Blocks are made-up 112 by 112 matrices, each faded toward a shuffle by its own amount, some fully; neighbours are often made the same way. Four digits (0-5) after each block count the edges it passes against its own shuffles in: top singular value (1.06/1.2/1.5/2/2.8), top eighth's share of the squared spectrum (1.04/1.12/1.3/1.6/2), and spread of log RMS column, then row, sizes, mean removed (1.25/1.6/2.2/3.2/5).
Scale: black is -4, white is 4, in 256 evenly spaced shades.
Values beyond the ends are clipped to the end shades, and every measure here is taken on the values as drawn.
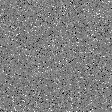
0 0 0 0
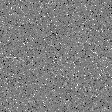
2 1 0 0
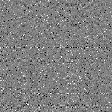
4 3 1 2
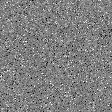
0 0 0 0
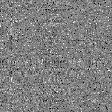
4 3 2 1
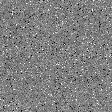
2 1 0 0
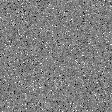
2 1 0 0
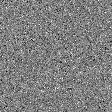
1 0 0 0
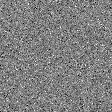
0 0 0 0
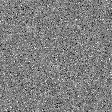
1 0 0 0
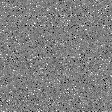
1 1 0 1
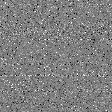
1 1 0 2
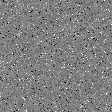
0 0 0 0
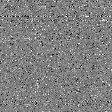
2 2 0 2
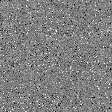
1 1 0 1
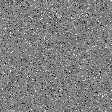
2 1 0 0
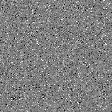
4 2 1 1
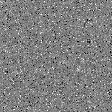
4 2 1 0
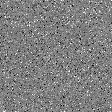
2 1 0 0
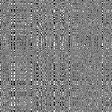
5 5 4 3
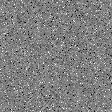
2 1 0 0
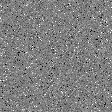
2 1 0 0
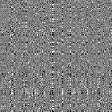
5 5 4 3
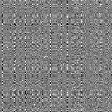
5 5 4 3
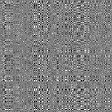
5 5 4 4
